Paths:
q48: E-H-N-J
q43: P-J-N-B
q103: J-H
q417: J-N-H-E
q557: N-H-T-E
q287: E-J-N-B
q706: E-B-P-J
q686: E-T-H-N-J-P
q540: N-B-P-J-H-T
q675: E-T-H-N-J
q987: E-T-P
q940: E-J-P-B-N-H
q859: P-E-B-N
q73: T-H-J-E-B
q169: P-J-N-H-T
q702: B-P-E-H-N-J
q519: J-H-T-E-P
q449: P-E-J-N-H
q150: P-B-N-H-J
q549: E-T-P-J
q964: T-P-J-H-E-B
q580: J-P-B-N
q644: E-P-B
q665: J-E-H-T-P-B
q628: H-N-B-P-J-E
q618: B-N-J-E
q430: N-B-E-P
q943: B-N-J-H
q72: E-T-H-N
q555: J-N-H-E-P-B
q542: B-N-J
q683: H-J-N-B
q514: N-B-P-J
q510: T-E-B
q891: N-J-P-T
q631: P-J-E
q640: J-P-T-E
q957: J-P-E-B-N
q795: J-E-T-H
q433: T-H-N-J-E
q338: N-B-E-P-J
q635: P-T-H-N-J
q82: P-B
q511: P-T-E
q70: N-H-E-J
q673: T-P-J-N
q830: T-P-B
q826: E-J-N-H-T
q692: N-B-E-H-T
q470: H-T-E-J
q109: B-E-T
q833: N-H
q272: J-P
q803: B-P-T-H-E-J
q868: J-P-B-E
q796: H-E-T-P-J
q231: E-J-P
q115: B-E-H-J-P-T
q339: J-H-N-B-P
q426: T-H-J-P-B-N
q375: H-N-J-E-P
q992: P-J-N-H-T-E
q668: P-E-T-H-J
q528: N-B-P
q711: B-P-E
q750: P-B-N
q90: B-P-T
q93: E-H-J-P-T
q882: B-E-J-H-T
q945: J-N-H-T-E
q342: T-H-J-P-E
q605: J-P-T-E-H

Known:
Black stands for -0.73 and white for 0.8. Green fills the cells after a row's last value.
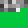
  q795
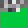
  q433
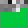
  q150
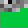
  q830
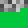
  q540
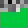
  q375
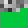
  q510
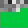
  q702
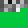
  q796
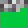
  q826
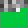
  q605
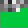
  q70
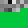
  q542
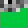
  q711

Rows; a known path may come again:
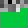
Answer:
q375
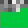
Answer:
q48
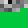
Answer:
q830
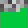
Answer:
q540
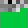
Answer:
q514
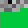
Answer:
q580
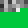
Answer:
q605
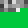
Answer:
q795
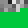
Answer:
q635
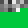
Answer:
q70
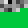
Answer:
q644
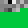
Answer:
q542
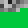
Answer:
q90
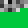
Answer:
q711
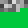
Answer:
q826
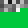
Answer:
q796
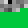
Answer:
q82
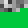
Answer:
q510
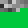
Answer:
q692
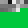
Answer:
q150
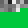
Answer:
q702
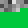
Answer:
q940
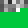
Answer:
q668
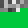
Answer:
q433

